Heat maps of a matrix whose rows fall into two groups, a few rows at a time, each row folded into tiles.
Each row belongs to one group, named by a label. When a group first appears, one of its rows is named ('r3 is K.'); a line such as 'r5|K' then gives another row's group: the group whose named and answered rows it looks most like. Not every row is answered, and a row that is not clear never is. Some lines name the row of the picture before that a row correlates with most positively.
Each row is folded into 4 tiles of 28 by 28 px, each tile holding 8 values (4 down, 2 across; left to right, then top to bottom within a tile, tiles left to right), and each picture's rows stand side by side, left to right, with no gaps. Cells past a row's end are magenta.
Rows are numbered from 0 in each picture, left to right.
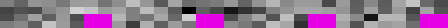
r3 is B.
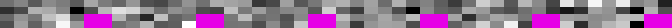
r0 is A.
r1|B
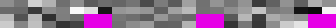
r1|B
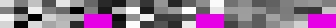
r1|B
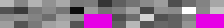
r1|B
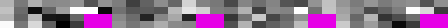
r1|B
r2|B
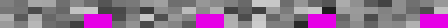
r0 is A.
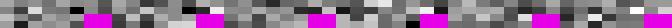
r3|A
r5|B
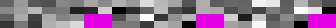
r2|A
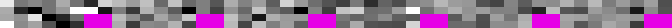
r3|B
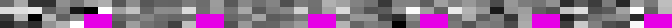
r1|B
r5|B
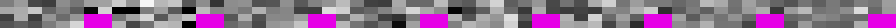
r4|A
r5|A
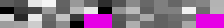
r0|A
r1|B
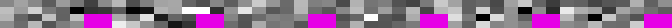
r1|A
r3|B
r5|B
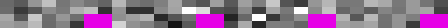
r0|A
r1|A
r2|B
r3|A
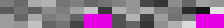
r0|A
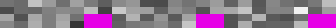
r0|A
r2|B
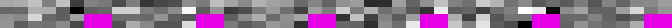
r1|B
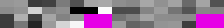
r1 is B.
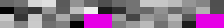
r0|A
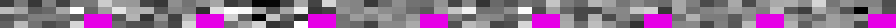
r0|B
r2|B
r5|A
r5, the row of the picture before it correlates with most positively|0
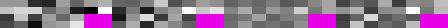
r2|B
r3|B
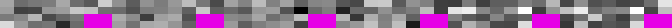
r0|A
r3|A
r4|B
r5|B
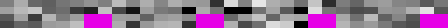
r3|A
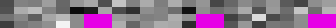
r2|B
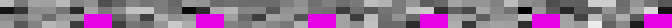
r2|B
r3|A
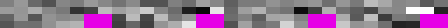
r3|A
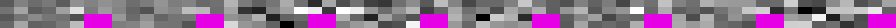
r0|B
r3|B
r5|B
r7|A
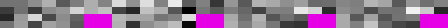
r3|A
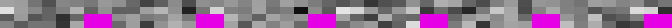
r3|B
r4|A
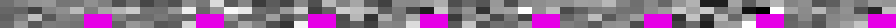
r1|B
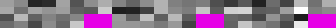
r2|B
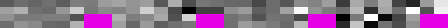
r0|B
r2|B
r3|B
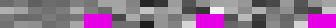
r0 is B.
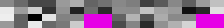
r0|B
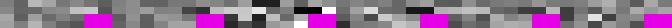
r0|A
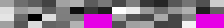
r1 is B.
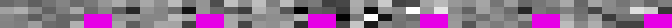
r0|B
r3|B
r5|A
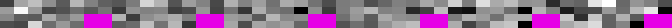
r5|A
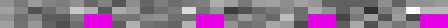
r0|A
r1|B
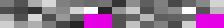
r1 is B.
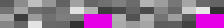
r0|A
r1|A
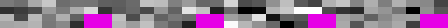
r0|A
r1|A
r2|A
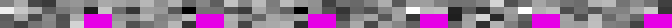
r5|A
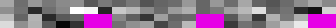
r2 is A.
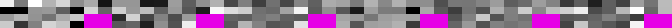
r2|B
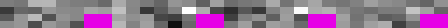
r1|A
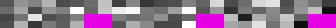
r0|B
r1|B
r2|A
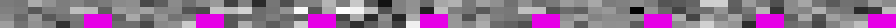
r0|A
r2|B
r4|A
